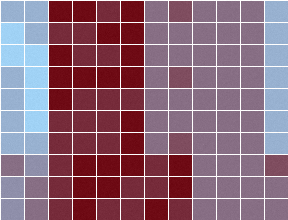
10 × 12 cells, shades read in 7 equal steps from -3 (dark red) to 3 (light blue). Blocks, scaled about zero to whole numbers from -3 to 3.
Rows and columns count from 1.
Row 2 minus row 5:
1 -1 1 0 -1 -1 0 0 0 0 0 0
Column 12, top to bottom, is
2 2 2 2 2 2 2 -1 0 0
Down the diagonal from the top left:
2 2 -3 -3 -2 -3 0 -3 0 0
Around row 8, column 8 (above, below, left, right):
-1 -3 -2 0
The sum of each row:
-6 -3 -2 -6 -2 -2 -4 -16 -14 -13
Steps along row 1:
same down same up down up down up same same up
